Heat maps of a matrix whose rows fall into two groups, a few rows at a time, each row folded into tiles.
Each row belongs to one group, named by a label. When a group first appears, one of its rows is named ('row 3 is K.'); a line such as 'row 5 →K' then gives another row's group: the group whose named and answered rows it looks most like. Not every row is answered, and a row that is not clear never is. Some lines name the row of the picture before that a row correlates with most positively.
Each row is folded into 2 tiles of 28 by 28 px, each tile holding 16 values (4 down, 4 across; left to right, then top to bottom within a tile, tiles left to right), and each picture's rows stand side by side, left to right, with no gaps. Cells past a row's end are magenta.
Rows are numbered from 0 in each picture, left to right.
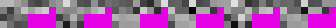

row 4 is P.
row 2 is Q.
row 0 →P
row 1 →P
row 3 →Q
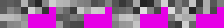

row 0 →Q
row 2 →Q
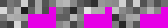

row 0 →Q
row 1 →P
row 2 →P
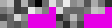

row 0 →P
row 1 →P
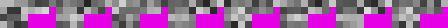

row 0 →P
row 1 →Q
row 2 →P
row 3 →Q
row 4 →Q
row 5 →Q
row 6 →Q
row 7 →Q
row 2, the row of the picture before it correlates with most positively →1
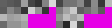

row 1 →Q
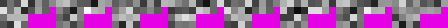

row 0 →Q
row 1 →P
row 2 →Q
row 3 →Q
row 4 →Q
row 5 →P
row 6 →P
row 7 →P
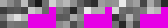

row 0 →Q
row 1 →P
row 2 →P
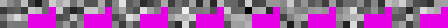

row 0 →Q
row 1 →P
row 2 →P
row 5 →P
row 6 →Q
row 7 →P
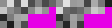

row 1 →P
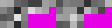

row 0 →P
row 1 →Q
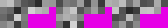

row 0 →P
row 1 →Q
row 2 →P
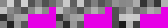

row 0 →P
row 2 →Q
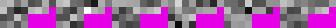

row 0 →P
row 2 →P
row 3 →P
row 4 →Q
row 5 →P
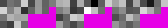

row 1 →P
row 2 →P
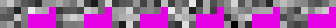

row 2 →Q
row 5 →P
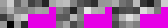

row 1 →P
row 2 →Q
